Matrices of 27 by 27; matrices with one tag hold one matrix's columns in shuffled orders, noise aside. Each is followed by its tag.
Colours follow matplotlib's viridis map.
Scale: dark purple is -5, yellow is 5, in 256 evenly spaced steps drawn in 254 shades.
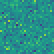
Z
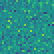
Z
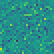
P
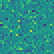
Z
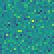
Z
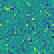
P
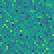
Z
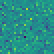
P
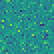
Z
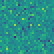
P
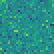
Z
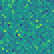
Z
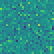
P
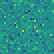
Z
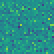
P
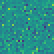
P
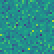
Z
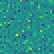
Z
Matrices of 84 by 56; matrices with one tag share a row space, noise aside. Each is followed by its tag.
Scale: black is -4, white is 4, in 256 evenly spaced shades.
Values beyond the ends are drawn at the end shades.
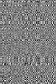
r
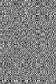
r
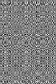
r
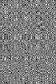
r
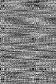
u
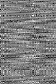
u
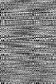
u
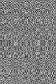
r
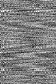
u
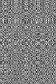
r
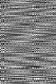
u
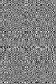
r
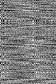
u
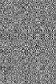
r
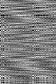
u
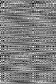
u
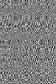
r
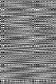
u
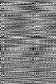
u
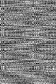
u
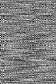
u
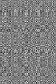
r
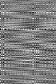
u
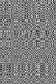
r
